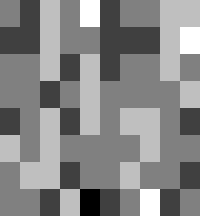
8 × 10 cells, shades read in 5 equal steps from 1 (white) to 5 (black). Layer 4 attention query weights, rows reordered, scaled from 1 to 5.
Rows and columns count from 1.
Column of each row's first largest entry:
2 1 4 3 1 2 4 5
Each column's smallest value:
2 2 2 2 1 3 2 1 2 1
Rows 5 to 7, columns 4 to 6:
4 2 3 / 3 3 3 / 4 3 3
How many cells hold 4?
18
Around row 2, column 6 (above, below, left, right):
4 4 3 4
